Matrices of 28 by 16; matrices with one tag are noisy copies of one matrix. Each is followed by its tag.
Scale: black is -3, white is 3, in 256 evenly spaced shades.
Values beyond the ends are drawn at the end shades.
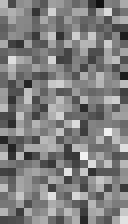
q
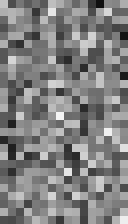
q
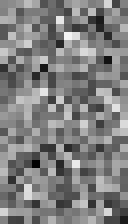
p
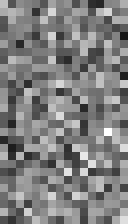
q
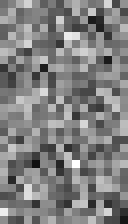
p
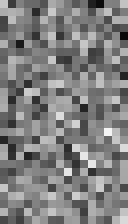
q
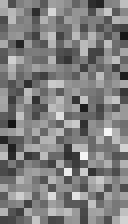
q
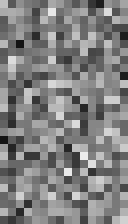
q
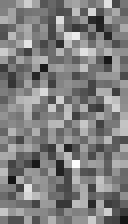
p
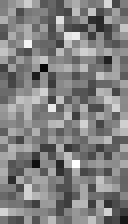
p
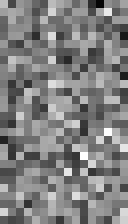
q
